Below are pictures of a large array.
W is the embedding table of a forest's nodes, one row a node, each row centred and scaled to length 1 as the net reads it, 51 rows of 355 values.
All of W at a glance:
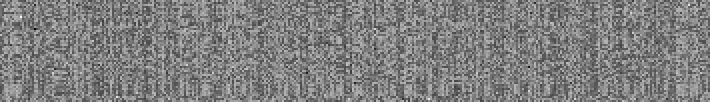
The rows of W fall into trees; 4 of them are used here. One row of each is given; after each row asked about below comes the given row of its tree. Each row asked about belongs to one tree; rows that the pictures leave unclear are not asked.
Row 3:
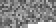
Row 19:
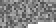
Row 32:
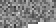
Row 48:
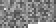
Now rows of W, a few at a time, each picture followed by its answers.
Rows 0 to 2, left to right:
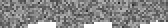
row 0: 3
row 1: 19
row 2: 48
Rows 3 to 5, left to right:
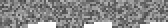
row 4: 19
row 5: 19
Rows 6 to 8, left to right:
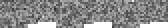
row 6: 3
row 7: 19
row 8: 48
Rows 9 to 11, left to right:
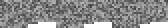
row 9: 19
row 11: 32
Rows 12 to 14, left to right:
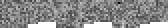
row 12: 32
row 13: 48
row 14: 32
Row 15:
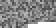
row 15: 3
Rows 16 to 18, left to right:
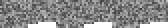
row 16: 19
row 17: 32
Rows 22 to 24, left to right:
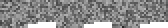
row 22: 3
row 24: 48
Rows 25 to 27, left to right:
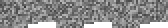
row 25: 19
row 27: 32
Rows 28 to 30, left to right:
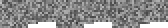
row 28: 32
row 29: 48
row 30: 19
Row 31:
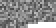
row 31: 3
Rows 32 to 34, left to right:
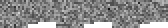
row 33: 48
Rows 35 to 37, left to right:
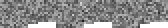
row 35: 32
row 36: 48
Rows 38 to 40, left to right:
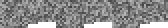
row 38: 32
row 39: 32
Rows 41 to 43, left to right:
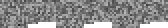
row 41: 32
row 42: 19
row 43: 19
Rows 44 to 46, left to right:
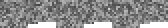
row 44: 19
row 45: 19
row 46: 19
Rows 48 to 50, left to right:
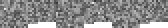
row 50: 3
